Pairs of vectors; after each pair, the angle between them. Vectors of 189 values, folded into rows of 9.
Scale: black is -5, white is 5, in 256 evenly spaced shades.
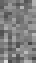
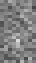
orthogonal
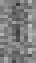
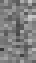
partly aligned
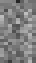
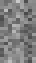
nearly opposite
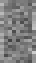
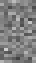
orthogonal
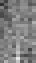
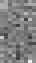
partly opposed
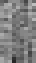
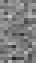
partly aligned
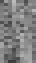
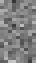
partly opposed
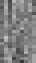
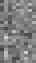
partly aligned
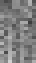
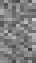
orthogonal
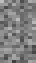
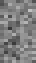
partly opposed
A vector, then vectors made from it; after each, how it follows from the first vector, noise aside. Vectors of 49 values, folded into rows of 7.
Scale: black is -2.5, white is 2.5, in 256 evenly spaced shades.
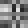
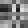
negated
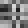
negated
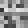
sign-scrambled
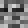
sign-scrambled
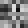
negated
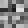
sign-scrambled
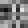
negated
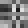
negated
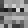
sign-scrambled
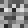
sign-scrambled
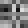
negated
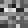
sign-scrambled
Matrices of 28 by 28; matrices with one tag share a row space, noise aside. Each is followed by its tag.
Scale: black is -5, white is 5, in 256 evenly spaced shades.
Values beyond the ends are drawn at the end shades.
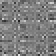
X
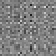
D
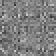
X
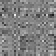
X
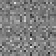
D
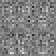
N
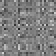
X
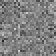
X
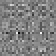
N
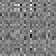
D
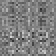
N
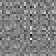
D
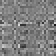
X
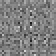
D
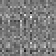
D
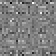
N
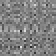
D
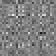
N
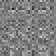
N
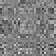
X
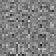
N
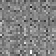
D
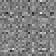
N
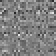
X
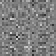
N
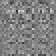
N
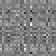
D
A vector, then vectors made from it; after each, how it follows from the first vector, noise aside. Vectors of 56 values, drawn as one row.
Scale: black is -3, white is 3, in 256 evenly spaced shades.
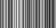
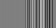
partly zeroed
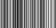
negated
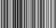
negated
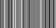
partly zeroed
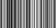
wrapped around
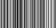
negated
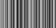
sign-scrambled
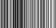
negated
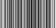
wrapped around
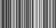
reversed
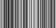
wrapped around
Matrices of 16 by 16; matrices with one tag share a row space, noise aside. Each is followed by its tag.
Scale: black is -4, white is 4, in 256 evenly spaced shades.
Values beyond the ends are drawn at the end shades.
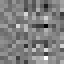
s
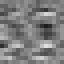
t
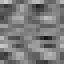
t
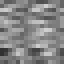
t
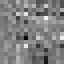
s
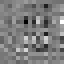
s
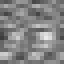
t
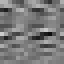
t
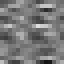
t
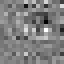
s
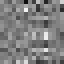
s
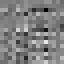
s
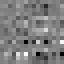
s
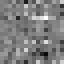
s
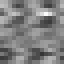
t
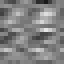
t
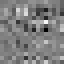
s
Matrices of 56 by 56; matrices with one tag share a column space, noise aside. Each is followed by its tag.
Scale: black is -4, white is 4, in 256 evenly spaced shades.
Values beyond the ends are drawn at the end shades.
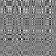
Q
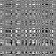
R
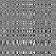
R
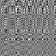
Q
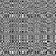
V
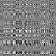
R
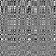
Q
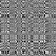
V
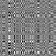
V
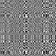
V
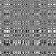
R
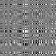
R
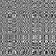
V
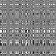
R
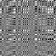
Q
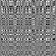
Q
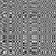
V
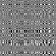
R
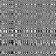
R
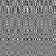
Q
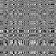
R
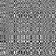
V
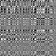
Q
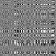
R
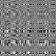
R
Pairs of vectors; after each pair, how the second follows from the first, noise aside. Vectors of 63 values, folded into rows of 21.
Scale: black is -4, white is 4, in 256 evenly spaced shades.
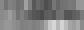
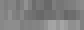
shrunk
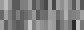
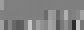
partly zeroed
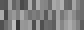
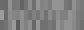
shrunk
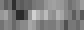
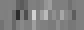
partly zeroed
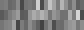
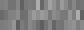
shrunk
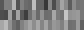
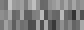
wrapped around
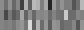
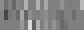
partly zeroed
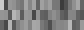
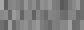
shrunk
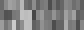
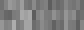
shrunk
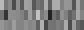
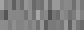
shrunk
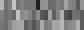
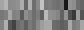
wrapped around
